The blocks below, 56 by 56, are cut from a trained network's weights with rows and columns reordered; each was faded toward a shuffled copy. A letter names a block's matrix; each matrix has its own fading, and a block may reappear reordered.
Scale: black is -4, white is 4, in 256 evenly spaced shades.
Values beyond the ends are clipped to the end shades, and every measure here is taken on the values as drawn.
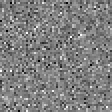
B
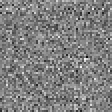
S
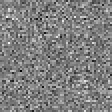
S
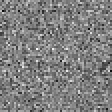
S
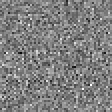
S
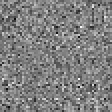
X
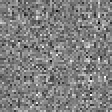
X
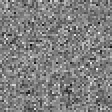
S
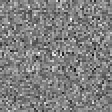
S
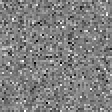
B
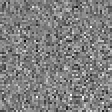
X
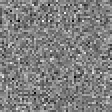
S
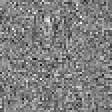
X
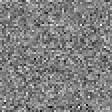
S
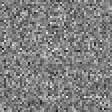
S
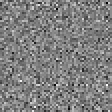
X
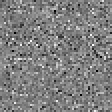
B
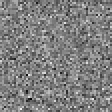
S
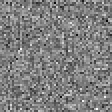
S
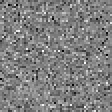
B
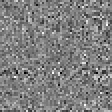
X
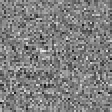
S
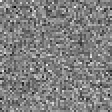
S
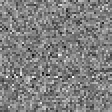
S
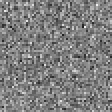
S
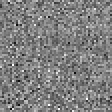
X
